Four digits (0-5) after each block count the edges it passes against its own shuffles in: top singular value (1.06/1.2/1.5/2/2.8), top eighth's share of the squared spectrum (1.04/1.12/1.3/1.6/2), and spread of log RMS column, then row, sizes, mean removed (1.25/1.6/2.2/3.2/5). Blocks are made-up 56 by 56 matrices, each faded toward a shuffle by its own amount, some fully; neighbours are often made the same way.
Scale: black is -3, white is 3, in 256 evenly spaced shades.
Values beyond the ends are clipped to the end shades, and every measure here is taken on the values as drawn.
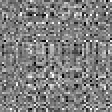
4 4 3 3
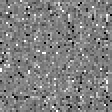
3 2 1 0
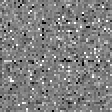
3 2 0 1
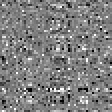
4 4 2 2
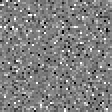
1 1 0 0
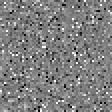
1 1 0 0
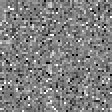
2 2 0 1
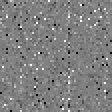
2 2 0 0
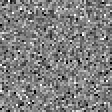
0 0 0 0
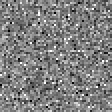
0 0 0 0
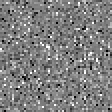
3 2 1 0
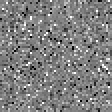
2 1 0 0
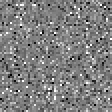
3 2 0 1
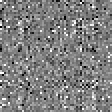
4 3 2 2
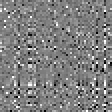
4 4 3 2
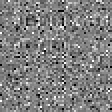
4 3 2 2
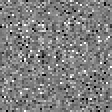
3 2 0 1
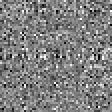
3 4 2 2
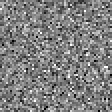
0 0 0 0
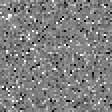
1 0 0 0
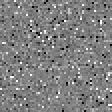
1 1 0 0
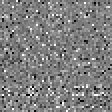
3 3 1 2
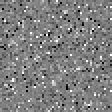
0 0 0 0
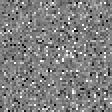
2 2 0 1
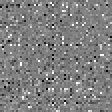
3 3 1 1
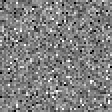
0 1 0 0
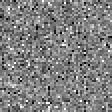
1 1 1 0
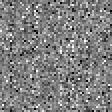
1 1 2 0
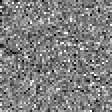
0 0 0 0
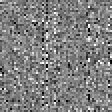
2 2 3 0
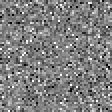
0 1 1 0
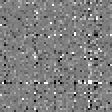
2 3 3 2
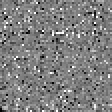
1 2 1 1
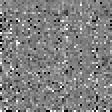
2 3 3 2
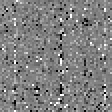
2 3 2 1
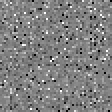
1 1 1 0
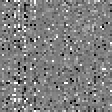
2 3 3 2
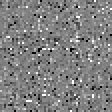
1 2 1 1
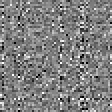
4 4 3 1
